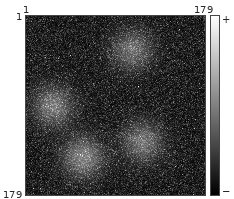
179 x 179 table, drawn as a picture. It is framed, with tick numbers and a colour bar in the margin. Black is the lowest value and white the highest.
The halves do not mirror each other. Four bumps rise from the field. Most values sit low, with a long tail of high ones. No row or column stands out. On average the colour sits 20% of the way up the scale.
